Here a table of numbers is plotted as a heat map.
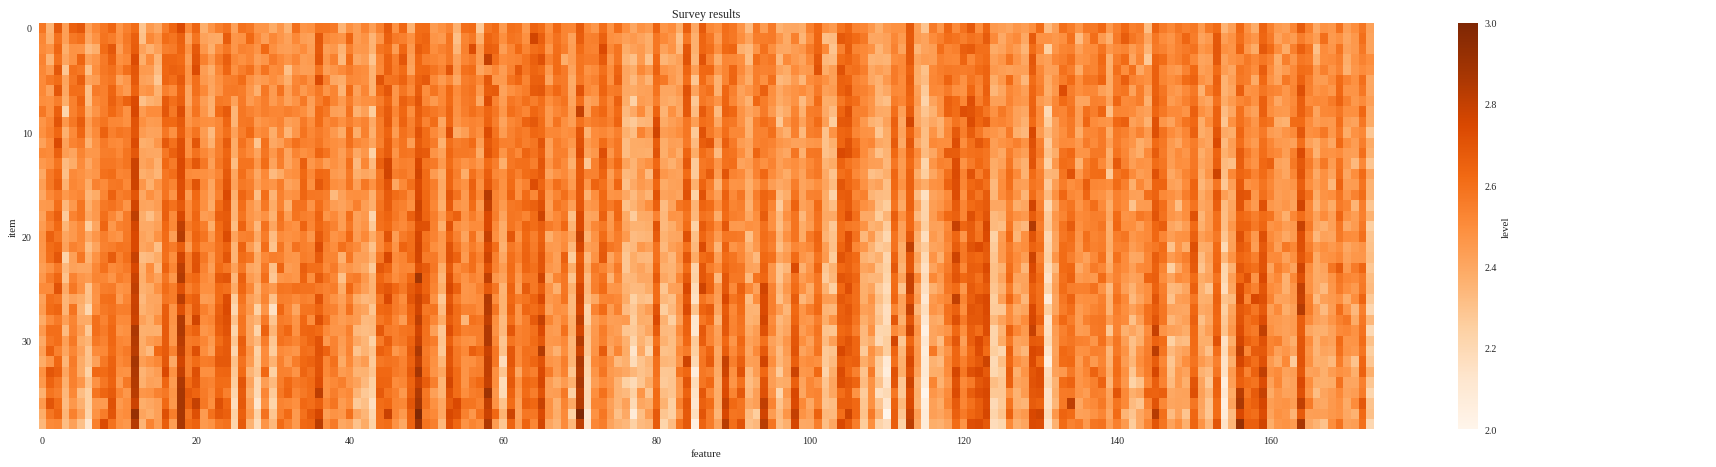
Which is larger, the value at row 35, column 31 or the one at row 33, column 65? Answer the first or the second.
the second
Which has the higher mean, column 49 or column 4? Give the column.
49
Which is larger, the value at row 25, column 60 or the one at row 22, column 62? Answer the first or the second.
the second
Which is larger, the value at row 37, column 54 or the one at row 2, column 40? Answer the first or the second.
the first
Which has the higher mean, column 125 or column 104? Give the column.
104
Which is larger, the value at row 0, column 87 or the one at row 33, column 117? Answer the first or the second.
the first
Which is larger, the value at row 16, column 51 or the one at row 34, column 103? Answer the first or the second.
the first
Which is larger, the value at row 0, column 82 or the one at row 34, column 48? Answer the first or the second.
the second
